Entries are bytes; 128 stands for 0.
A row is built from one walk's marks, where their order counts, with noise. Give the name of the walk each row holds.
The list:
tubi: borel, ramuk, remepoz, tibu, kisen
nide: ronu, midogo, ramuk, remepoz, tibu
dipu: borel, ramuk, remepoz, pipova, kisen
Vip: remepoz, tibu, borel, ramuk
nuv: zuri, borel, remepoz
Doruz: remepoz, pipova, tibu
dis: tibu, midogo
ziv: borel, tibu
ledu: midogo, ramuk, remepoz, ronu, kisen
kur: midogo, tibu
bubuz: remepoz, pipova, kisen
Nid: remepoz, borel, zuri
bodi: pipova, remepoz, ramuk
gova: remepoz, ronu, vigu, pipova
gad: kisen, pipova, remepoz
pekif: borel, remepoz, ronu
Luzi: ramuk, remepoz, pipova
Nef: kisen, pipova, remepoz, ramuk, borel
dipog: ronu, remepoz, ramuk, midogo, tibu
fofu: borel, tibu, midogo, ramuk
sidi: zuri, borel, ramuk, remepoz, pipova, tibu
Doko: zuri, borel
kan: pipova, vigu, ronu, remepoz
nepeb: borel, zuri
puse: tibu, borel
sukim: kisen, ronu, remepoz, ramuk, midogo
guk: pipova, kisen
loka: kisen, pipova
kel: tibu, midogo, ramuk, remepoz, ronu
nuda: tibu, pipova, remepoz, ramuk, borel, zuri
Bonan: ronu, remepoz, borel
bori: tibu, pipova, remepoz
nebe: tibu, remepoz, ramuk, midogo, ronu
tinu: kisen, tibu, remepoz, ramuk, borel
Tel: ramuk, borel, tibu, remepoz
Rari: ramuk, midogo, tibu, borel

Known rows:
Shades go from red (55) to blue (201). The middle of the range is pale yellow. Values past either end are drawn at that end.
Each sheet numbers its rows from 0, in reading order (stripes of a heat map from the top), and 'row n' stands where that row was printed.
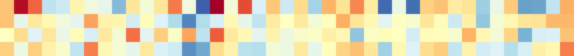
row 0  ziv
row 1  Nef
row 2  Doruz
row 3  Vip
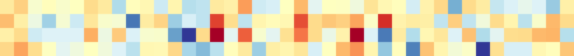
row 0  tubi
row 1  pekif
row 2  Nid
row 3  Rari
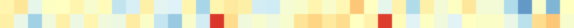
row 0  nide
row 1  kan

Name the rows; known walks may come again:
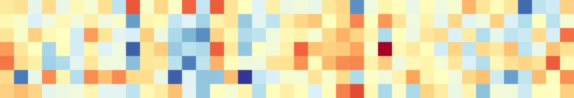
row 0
Doruz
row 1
kel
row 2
Vip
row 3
pekif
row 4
Bonan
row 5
bodi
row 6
Rari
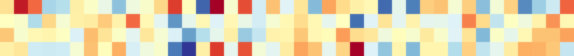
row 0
ziv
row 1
gad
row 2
Nef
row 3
Nid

